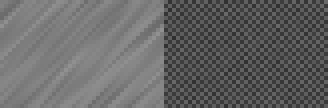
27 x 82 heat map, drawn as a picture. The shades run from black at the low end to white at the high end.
The table splits into one row of 2 panels. Panel 1,1: middling, slanting up to the right, faint in contrast. Panel 1,2: low, checkered.
